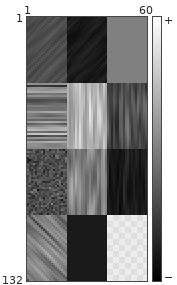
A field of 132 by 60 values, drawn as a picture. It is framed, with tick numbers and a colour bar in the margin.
The table splits into 4 rows of 3 panels. Panel 1,1: low, slanting up to the right, faint in contrast. Panel 1,2: very low, slanting up to the right, faint in contrast. Panel 1,3: middling, flat. Panel 2,1: middling, streaked across, strong in contrast. Panel 2,2: high, streaked downward. Panel 2,3: low, streaked downward. Panel 3,1: low, fine-grained. Panel 3,2: middling, streaked downward. Panel 3,3: very low, streaked downward, faint in contrast. Panel 4,1: middling, slanting down to the right. Panel 4,2: very low, flat. Panel 4,3: very high, checkered, faint in contrast.
